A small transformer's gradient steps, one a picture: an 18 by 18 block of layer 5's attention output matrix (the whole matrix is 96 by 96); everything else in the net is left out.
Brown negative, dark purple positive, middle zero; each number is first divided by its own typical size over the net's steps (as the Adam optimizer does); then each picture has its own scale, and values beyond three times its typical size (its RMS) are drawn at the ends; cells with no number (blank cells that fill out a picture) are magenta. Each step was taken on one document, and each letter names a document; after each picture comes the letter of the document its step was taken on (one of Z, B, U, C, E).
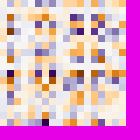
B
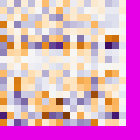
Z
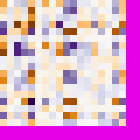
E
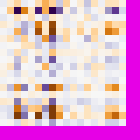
Z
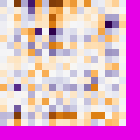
Z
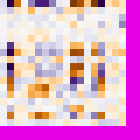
B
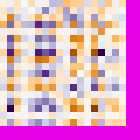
B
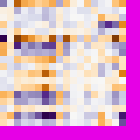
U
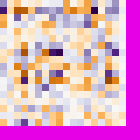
Z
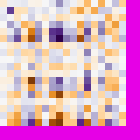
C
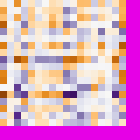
E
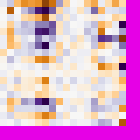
U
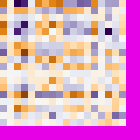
Z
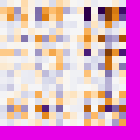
C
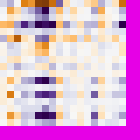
U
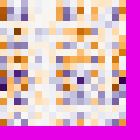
E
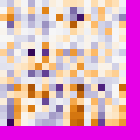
B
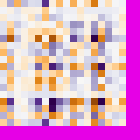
B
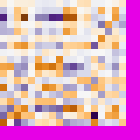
Z
